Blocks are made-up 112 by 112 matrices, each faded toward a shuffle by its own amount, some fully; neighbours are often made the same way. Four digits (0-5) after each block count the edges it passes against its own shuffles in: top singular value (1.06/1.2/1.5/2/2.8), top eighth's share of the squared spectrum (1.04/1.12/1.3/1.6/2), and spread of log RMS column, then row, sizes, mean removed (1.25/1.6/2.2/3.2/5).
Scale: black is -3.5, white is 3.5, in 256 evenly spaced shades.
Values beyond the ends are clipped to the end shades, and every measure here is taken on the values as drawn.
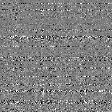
2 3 3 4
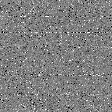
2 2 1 2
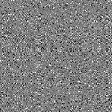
5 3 2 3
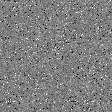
1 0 0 0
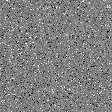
1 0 0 0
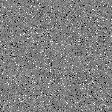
3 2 0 2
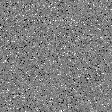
2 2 0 1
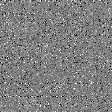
3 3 1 2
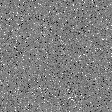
0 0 0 0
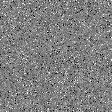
2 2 0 1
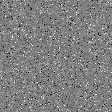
1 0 0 0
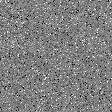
0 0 0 0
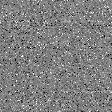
3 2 0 2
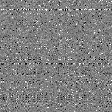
4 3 1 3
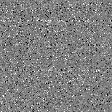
3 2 0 2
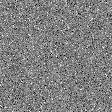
0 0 0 0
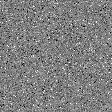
0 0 0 0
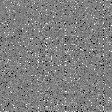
4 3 2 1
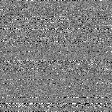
2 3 0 4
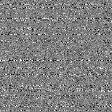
2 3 0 4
